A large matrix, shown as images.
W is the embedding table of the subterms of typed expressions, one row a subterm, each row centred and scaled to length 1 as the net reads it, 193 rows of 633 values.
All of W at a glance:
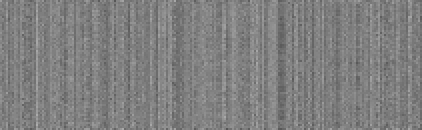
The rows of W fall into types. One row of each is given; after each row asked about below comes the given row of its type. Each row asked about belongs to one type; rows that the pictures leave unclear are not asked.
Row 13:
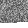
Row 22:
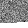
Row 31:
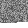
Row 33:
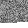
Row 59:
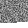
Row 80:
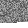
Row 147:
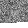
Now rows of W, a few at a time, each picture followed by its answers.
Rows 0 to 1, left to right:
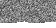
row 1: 59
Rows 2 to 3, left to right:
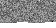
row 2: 80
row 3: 22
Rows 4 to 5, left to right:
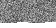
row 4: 80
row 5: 22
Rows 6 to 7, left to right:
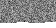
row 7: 31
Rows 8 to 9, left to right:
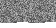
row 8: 59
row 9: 31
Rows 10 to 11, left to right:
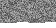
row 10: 22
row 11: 33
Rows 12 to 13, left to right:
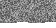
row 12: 147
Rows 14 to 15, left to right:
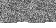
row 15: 22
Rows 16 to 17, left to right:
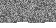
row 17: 13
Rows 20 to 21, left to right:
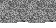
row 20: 22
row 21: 22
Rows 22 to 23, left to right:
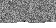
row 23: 31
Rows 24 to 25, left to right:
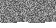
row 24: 59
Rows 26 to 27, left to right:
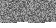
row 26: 80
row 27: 80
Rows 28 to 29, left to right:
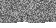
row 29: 80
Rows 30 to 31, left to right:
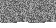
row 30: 59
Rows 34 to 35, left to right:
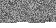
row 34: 22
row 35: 33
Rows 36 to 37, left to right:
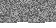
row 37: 147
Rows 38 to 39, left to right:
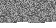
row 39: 80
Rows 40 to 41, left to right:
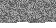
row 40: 22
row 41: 33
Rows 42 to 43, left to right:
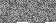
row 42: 33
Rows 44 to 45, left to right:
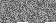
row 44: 31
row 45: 22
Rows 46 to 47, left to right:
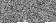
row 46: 31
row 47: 22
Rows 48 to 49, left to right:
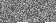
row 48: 31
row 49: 147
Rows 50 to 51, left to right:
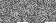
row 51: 33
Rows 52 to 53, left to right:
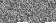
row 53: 80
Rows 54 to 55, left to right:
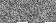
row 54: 22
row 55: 147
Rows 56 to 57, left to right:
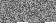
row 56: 31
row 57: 80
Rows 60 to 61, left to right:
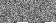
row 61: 13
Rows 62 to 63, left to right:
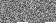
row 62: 31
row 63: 80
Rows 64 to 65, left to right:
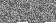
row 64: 22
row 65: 31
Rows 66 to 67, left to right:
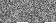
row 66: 147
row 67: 31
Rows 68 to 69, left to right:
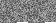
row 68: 31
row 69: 147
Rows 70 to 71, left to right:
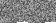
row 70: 80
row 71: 80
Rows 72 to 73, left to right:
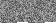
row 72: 33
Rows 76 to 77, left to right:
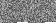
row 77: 13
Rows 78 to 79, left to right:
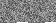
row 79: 147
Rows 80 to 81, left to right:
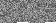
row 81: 22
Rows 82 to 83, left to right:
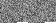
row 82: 59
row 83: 80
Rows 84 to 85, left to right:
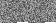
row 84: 80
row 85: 13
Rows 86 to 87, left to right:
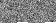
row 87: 22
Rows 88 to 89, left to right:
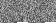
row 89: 13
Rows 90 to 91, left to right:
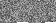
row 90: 147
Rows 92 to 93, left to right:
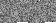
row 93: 59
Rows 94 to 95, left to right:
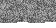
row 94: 33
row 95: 33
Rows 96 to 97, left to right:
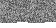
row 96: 33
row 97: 13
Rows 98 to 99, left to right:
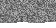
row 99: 22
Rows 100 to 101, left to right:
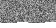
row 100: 33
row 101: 31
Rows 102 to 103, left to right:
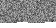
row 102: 80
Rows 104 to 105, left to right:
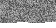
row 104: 33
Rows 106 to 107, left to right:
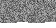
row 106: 31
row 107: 33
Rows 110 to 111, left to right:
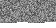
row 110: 147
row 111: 80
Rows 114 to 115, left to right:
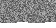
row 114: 31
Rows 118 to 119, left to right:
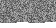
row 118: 31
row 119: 31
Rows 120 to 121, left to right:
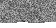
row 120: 22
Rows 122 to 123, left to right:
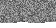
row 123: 80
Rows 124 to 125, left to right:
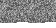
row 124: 13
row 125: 13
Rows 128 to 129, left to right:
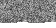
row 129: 31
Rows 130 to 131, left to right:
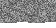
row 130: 22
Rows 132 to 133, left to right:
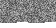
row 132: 33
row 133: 31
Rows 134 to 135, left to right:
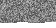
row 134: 13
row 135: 80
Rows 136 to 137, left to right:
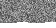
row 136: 147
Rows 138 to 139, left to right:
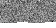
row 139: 22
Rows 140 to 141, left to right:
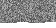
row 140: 13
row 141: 31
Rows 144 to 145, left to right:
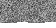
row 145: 147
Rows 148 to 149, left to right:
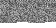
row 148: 33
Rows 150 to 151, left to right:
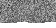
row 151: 13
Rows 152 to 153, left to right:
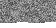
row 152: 147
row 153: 59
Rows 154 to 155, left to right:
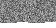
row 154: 31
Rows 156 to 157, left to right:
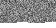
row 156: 33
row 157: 80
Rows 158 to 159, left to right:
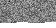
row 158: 59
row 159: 80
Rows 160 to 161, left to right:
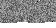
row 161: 59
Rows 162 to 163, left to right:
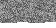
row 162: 33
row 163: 31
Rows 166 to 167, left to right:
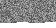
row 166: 59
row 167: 31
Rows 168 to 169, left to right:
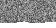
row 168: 13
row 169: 33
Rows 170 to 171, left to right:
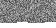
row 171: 13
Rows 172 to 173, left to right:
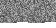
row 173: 13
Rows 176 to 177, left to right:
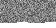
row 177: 80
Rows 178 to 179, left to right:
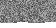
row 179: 147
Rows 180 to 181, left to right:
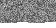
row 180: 13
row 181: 22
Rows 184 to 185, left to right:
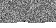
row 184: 22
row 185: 13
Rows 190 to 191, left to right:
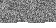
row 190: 22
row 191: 13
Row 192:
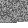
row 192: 80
